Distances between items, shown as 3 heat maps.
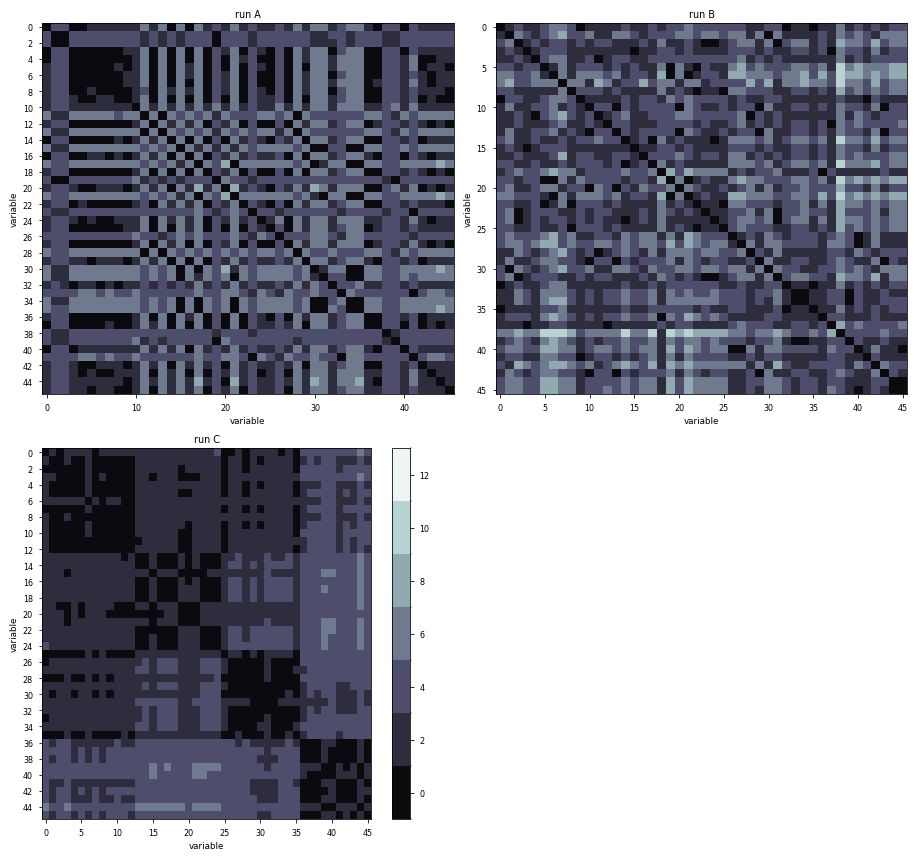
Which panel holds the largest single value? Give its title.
run B
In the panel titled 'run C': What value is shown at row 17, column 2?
2
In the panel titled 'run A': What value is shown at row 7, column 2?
4
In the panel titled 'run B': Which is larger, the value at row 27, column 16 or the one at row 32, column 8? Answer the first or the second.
the first
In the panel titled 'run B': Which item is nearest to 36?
18
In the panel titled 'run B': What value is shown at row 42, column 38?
4
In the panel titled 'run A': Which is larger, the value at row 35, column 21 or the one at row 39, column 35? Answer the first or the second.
the second
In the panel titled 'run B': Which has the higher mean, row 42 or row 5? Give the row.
42
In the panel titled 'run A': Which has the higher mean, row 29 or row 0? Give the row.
0
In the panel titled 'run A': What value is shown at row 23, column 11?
4
